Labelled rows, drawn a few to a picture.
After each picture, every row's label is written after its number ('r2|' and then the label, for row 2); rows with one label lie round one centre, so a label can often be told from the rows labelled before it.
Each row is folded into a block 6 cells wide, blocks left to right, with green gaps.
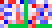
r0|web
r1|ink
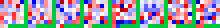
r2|web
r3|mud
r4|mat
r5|ink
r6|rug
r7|mud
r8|web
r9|ink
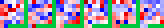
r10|rug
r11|mat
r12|mat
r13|web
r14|web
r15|mud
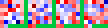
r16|rug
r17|ink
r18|web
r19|web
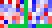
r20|web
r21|mud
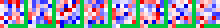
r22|web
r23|mud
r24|rug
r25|rug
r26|mud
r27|web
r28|ink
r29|ink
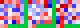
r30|web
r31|web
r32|ink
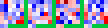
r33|mat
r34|mud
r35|web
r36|mud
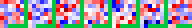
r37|web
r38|mud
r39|rug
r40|web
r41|mat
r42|rug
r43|ink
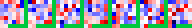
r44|web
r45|mat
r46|rug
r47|mat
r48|ink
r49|mat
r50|rug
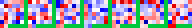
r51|ink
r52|web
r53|ink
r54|mud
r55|web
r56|web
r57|ink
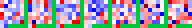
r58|mud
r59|web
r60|mat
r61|mud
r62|web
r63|ink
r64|web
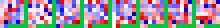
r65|rug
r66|web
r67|mat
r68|mat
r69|mat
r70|web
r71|web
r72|web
